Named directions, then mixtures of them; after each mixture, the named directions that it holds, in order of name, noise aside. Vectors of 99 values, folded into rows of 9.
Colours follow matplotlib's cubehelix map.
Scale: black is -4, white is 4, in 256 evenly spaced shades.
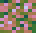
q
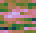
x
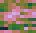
x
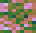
q, x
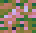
q, x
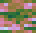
q, x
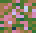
q, x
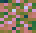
q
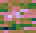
x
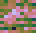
q, x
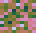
q, x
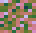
q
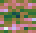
x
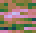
x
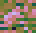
q, x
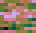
x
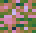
q, x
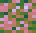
q
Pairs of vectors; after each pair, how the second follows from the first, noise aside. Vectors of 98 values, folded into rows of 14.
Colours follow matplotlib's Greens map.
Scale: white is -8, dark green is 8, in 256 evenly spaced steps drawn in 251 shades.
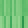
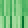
scaled up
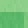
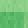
copied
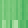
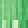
scaled up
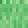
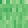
copied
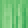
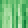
scaled up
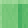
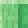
scaled up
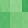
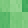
copied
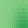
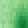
scaled up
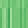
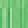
copied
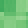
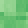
negated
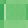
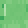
partly zeroed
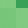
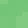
partly zeroed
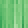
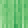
negated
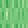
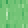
partly zeroed
